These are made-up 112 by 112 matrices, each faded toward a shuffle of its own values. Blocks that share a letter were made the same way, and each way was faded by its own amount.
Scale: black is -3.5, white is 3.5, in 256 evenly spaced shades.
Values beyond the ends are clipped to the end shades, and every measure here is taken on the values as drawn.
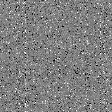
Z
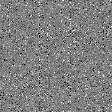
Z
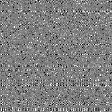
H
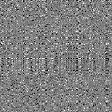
H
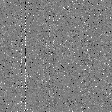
Z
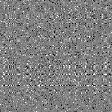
H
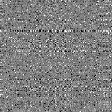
H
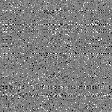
H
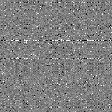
H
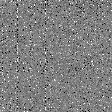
Z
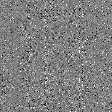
Z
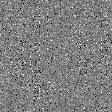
Z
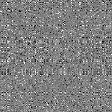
H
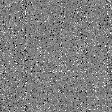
Z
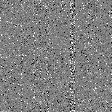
Z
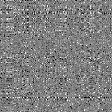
H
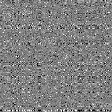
H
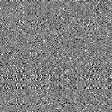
H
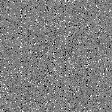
Z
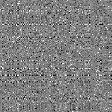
H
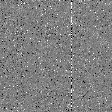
Z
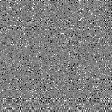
H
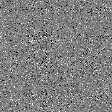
Z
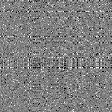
H
